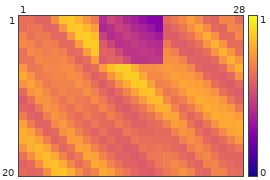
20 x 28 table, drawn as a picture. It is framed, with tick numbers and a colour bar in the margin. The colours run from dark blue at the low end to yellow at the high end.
Overall the values sit about 70% of the way up the scale. The grain runs diagonally down to the right. The ninth with the lowest average is the top middle. An odd patch, lower than its surroundings, sits in the top middle.
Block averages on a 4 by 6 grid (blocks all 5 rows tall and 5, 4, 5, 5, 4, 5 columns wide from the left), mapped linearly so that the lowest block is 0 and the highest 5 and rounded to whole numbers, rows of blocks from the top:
352034 | 444443 | 443445 | 543333
